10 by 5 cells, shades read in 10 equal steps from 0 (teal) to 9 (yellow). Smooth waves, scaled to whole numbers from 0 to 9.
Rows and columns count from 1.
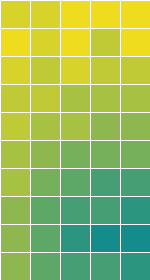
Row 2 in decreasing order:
9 9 9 8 7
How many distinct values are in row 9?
4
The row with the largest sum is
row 1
